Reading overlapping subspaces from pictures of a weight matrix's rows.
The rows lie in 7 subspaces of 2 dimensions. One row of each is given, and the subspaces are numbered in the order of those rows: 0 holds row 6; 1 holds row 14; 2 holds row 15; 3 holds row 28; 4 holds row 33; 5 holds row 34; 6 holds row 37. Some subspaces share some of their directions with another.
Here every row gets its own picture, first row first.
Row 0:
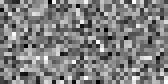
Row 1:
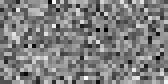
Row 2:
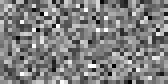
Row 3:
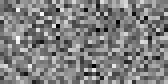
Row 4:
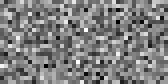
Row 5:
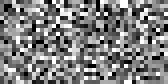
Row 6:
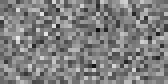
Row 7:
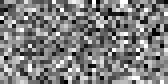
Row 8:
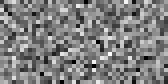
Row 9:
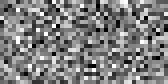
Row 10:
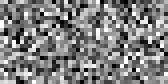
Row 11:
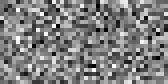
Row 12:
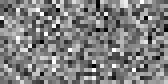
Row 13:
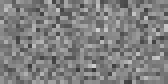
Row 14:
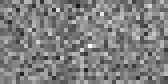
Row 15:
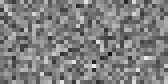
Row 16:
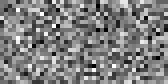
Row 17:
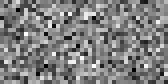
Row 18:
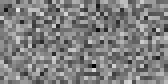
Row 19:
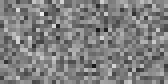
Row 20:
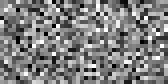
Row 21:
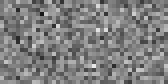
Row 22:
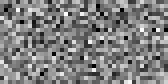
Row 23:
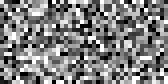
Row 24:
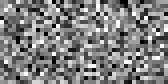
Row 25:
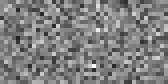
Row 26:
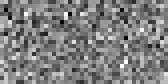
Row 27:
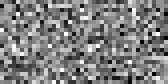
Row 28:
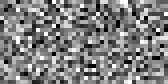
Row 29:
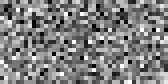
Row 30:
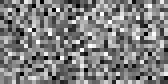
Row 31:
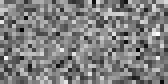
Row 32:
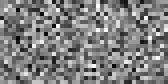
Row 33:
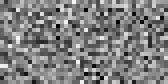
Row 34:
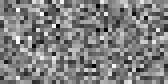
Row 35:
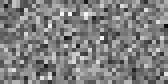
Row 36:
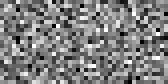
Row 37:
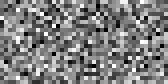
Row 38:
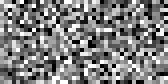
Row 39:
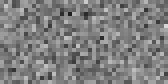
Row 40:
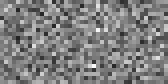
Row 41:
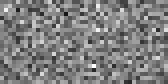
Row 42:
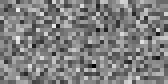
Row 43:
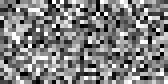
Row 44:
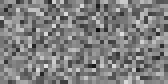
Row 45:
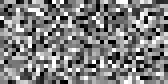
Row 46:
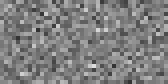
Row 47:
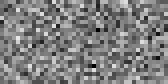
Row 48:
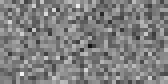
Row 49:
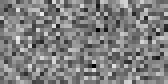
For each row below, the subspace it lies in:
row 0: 2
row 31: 5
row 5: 6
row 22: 0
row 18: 0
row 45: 4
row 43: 2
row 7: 5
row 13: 6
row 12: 3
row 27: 3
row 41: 0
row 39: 6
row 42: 3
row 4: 4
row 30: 1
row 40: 4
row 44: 4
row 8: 2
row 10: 0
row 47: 5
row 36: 3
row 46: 1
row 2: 1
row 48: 1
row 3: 4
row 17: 6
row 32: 3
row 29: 0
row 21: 5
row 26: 0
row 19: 5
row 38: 1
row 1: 2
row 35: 6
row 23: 2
